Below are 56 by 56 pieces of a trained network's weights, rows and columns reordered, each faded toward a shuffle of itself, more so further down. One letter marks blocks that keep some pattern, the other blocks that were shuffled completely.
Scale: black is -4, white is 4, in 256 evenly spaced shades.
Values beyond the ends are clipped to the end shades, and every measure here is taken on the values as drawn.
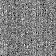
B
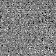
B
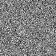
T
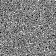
T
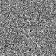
B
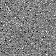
T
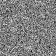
T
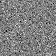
T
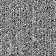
B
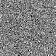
B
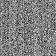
B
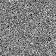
T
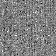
B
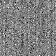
B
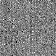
B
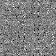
B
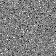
T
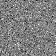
T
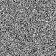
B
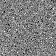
T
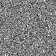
T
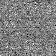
B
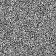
T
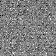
B
